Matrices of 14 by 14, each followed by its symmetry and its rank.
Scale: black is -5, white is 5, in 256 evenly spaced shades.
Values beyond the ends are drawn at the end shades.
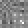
symmetric, rank three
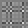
symmetric, rank one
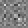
symmetric, rank three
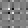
symmetric, rank one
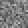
neither, full rank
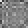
symmetric, rank three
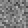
neither, full rank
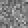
neither, full rank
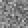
neither, full rank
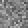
neither, full rank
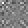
symmetric, rank three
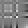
symmetric, rank one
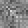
symmetric, rank three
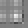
symmetric, rank one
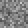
neither, full rank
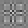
symmetric, rank one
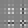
symmetric, rank one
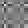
symmetric, rank one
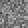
neither, full rank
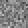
neither, full rank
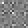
symmetric, rank three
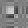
symmetric, rank one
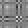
symmetric, rank one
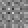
symmetric, rank three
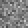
neither, full rank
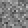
neither, full rank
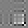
symmetric, rank one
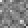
symmetric, rank three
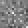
symmetric, rank three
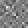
symmetric, rank three
